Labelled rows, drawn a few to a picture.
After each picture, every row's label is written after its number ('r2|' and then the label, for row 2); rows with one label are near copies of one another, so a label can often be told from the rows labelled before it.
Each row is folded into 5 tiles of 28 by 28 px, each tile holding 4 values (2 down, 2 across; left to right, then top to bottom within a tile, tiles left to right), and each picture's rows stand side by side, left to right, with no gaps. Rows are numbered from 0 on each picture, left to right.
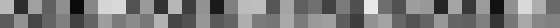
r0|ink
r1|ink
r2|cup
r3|ink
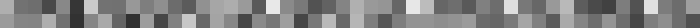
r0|cup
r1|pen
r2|pen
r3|cup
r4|cup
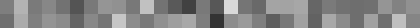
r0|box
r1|cup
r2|box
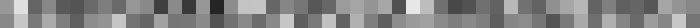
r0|box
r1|ink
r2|pen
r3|cup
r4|box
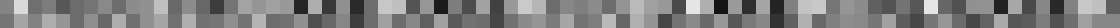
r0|box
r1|box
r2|ink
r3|ink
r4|pen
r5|ink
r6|cup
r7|ink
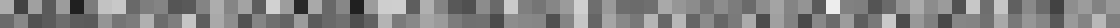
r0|ink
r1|pen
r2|ink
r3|cup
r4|box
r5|pen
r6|pen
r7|box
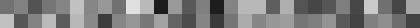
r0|pen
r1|ink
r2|cup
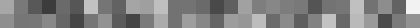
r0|cup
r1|box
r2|pen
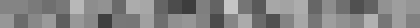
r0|pen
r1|cup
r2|box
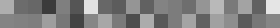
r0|cup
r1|pen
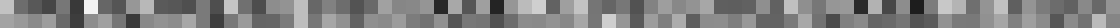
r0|cup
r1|cup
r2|box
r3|ink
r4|box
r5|cup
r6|ink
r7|box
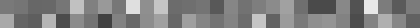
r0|pen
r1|box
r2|cup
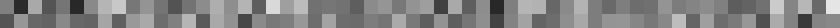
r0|ink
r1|pen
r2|box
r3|ink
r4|box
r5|pen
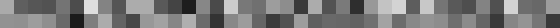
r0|cup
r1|cup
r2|ink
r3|cup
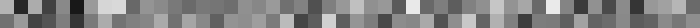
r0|ink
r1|box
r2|pen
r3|pen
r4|ink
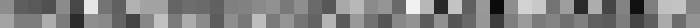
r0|cup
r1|box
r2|pen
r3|ink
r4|ink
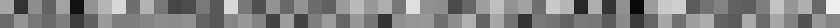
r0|ink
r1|cup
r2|pen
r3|pen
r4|ink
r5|pen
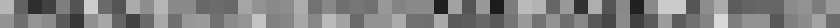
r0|cup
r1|box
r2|box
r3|ink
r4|ink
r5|box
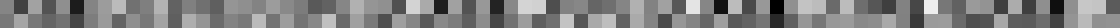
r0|ink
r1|box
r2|pen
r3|ink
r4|pen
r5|ink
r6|cup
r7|ink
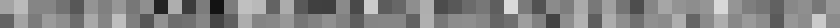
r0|box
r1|ink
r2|cup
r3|cup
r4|box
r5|box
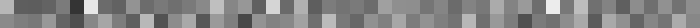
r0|cup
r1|pen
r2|box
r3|pen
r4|box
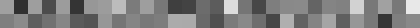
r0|ink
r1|cup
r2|pen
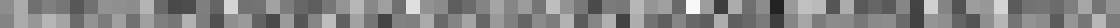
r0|box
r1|cup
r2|pen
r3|pen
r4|pen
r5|ink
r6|cup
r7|box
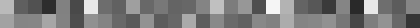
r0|cup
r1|pen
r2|cup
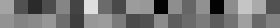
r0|cup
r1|ink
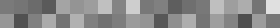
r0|pen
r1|pen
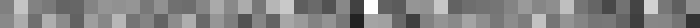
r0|box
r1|pen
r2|cup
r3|box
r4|cup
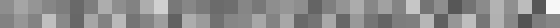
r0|box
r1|box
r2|pen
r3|pen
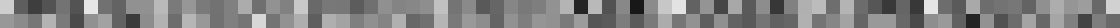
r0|cup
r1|box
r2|box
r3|box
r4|ink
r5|ink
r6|cup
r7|pen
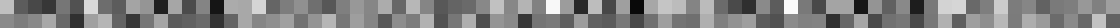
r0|cup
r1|ink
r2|pen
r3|pen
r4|ink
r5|cup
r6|ink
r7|box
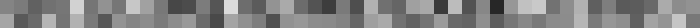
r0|pen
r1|cup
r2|cup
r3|ink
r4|box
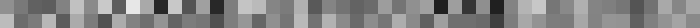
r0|pen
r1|ink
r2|box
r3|ink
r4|box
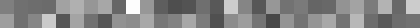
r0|pen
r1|cup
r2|pen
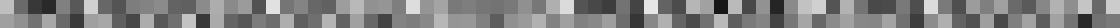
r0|cup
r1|pen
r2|pen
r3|box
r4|cup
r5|ink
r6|cup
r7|pen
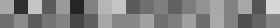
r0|ink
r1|pen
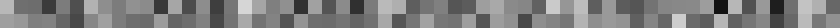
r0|cup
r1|ink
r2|ink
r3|pen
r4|box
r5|ink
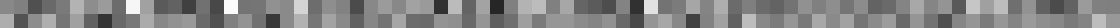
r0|pen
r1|cup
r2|box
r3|ink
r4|cup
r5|box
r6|pen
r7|box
